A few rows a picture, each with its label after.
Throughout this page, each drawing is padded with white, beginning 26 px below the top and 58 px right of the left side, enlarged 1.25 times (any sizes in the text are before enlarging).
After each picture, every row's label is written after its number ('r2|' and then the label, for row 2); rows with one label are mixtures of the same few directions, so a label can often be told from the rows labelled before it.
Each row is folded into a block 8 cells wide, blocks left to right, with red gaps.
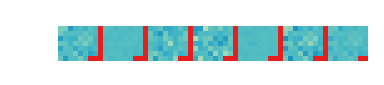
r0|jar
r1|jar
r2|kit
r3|jar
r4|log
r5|jar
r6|jar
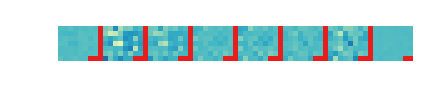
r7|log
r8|log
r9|log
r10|jar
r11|jar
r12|kit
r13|kit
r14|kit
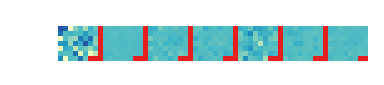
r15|jar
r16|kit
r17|jar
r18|jar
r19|kit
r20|log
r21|jar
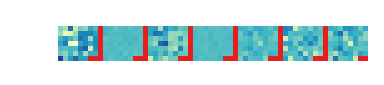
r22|log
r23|jar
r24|log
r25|kit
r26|kit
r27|jar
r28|kit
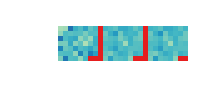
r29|jar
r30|kit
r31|kit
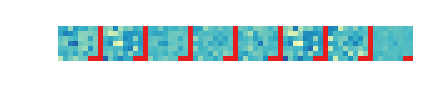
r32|log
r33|log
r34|log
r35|jar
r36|kit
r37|log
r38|jar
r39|kit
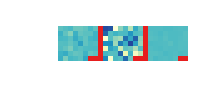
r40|kit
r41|jar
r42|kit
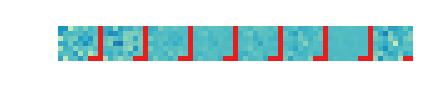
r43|jar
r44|log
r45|jar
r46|kit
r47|kit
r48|kit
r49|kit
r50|kit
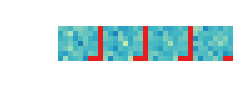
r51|kit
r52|kit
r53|kit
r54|jar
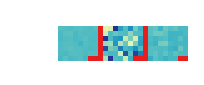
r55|kit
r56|jar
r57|log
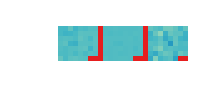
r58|log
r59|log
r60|kit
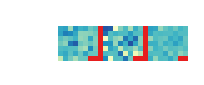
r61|log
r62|jar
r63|jar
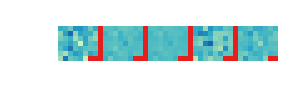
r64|kit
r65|kit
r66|kit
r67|log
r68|kit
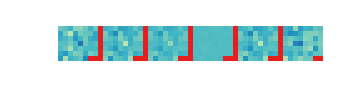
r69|kit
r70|kit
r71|kit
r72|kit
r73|kit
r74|log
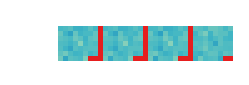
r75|kit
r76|kit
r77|kit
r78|kit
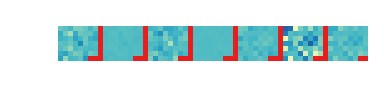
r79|kit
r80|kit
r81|kit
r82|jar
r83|jar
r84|jar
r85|jar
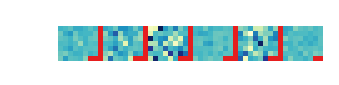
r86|kit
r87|kit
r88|jar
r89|log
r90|kit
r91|jar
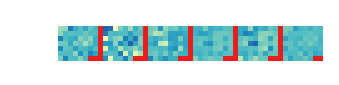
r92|jar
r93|jar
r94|log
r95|log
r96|log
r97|jar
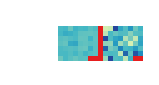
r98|log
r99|jar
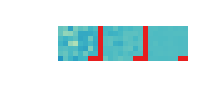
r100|log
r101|log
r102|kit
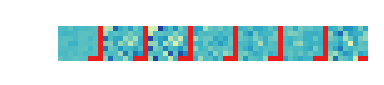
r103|log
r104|jar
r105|jar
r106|jar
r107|kit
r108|log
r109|kit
